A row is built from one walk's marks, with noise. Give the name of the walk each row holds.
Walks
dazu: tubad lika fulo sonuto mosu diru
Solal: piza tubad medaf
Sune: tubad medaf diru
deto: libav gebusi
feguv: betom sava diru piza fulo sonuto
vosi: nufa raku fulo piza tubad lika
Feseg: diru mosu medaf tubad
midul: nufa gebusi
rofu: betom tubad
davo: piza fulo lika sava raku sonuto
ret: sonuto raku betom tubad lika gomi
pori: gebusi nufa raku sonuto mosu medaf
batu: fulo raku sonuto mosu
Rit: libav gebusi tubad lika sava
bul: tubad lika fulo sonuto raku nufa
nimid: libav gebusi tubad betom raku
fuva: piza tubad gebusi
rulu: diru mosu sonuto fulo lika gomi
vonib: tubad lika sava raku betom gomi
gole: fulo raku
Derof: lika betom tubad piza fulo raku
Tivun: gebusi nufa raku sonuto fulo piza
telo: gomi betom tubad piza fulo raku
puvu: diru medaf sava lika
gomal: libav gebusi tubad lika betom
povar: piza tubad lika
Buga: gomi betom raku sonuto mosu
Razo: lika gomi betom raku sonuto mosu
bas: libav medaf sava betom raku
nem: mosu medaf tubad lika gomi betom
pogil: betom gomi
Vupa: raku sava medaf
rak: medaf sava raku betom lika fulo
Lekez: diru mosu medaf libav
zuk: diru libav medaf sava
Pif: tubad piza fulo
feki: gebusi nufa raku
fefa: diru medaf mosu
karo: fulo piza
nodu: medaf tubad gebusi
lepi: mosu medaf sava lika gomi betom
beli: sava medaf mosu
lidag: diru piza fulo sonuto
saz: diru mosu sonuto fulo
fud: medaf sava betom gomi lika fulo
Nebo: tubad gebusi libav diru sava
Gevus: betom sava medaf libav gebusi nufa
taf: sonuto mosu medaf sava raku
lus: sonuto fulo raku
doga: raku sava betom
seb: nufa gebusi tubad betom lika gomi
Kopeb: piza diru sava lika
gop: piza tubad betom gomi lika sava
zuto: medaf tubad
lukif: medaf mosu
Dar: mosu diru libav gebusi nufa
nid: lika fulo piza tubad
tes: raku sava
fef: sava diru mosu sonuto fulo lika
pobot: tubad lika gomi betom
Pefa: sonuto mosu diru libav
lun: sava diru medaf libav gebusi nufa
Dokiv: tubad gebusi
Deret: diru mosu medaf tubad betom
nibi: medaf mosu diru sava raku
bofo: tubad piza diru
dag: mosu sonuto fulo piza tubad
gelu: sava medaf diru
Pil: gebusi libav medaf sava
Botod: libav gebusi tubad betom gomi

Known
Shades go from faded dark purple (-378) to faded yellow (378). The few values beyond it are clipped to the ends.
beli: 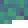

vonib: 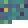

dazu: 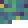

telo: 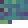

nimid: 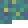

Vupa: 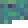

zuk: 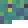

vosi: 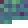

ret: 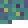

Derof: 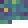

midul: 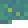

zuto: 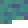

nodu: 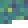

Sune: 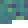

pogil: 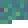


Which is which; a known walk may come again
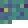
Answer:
vonib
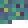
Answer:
ret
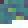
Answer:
Feseg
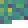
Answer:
Pil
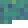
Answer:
tes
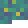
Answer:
nimid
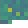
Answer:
midul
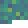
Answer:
feki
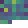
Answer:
Derof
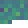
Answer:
pogil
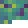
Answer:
fef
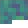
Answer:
zuto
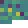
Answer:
pori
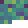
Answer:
nibi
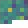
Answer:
nodu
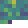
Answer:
lus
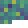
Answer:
bas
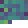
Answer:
telo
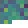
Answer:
lepi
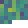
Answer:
Pefa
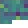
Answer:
nid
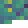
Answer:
puvu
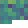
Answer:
Vupa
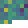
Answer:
fud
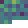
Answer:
vosi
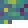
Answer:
rak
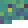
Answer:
zuk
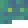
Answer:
Dokiv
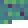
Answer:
taf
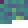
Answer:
Deret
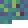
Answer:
bul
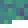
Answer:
beli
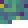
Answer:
dazu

